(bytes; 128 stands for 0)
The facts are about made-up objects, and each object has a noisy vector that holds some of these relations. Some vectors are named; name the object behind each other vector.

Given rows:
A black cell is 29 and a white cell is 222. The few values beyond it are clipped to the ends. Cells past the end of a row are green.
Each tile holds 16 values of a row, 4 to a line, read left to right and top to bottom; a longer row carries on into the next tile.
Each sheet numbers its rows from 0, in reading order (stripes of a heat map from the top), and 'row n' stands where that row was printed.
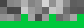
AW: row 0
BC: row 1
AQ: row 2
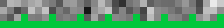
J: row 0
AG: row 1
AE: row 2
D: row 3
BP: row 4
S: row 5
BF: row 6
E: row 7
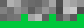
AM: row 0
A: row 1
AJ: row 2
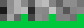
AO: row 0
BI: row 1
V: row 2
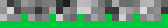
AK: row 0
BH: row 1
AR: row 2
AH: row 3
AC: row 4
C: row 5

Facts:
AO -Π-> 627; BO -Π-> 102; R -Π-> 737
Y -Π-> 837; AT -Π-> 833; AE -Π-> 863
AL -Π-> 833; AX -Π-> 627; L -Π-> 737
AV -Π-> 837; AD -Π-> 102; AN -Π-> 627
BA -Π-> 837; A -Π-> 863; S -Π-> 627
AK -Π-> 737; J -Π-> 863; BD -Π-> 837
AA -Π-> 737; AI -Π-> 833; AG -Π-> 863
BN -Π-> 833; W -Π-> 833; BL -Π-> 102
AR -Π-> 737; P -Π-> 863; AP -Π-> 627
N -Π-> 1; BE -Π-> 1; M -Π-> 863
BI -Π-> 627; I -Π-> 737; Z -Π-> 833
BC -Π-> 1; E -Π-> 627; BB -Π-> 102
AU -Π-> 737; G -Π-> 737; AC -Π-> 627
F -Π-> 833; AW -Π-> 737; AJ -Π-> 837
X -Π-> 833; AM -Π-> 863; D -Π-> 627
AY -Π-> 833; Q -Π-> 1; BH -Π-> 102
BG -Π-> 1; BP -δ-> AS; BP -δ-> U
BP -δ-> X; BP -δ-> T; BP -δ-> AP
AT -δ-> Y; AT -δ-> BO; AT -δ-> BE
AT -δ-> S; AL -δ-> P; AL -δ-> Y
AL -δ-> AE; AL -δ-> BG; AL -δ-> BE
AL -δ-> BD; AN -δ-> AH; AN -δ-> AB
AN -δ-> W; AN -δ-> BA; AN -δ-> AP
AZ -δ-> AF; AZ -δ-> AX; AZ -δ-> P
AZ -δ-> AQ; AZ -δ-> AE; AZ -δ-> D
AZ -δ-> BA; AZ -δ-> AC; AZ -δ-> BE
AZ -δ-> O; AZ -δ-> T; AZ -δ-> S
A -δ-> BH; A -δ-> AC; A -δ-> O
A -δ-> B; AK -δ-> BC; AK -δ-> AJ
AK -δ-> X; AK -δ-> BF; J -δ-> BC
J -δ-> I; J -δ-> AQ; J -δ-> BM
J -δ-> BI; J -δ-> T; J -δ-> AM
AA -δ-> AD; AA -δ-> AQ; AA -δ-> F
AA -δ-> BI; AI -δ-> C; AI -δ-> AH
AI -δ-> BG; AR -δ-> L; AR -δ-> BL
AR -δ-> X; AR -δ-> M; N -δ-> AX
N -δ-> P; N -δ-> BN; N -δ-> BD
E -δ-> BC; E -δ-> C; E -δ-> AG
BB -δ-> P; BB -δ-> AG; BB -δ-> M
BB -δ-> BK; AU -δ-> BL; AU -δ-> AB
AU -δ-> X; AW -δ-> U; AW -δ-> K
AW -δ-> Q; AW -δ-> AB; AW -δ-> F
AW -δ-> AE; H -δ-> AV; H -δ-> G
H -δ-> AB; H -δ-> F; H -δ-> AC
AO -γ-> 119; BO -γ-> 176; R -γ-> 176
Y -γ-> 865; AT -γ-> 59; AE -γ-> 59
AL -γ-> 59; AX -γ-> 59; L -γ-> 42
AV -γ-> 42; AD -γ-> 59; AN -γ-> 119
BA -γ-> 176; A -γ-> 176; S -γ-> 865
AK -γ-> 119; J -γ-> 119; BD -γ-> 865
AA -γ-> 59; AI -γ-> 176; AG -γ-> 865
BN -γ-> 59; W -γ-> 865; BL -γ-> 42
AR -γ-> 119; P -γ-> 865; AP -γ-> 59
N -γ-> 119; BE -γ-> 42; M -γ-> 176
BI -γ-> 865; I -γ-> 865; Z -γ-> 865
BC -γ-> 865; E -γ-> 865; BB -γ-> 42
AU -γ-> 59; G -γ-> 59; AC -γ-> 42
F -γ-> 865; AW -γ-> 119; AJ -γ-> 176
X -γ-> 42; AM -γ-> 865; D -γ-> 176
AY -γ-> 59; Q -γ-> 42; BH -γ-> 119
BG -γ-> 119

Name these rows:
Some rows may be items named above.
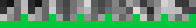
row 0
AU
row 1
AU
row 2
BL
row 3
BO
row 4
BE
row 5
BB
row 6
AT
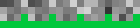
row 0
AL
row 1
AL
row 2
BG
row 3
C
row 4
BC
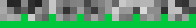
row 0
AZ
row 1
AR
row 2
BH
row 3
H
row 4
AI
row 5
C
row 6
AT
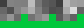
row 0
AB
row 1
T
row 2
BD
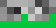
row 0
AA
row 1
AK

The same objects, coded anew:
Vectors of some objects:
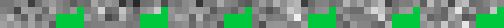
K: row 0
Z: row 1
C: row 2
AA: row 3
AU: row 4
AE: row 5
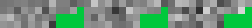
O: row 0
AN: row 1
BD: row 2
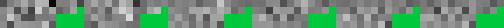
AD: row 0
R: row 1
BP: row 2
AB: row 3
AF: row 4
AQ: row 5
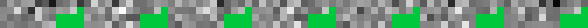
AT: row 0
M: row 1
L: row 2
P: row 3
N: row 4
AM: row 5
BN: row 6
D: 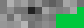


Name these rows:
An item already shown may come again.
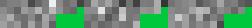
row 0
H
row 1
AI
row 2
BK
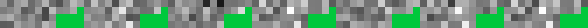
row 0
BG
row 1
P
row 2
X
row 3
A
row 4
Q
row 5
J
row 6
A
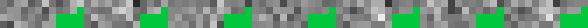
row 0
BC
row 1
L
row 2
AZ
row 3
AH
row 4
AA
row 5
E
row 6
AW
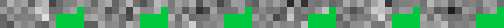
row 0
AK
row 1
BG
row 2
BI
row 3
F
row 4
AW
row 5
AC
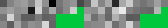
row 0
BO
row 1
AG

